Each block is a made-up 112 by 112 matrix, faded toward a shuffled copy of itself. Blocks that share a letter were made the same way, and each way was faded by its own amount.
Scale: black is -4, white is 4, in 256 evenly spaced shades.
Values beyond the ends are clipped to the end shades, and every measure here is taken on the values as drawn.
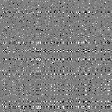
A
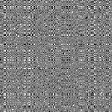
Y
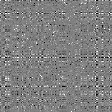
A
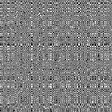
Y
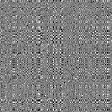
Y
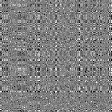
Y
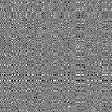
Y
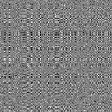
Y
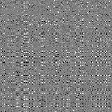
A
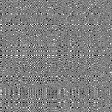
A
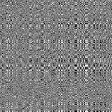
Y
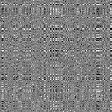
Y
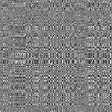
Y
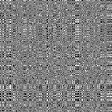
Y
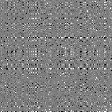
A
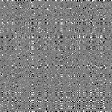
A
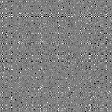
A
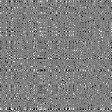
A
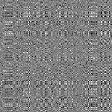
Y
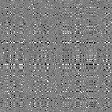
A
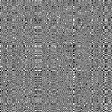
Y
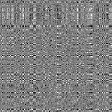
Y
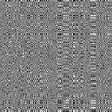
Y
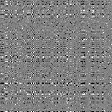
A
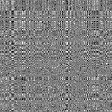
Y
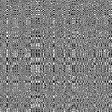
Y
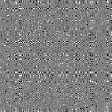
A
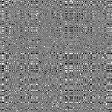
Y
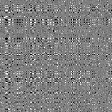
A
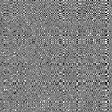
Y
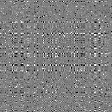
A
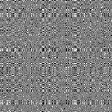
Y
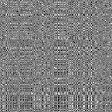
Y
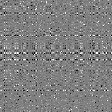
A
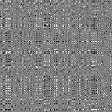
A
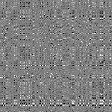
A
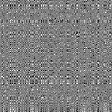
Y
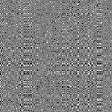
Y
